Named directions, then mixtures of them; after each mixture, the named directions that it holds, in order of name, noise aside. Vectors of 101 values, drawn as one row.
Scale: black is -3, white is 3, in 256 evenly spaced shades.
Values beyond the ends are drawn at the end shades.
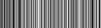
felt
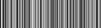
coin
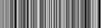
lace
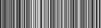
coin, felt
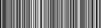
coin, felt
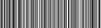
coin, felt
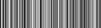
coin, lace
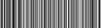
coin, felt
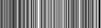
felt, lace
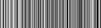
coin, felt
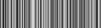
coin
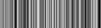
lace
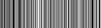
felt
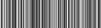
coin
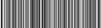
coin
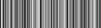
coin, lace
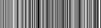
felt, lace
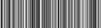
coin, lace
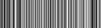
felt, lace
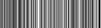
felt, lace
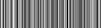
coin, felt
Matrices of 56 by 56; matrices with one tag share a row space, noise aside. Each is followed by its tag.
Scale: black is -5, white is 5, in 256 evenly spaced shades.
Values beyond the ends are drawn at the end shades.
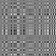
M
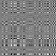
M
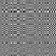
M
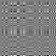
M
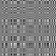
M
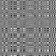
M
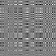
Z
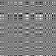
Z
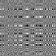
Z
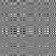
M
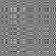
M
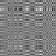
Z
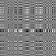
Z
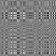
M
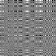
Z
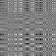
Z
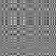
M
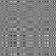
M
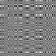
Z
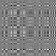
M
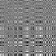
Z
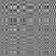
M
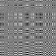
Z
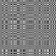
M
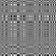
M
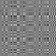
M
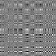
Z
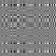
M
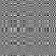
M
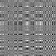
Z
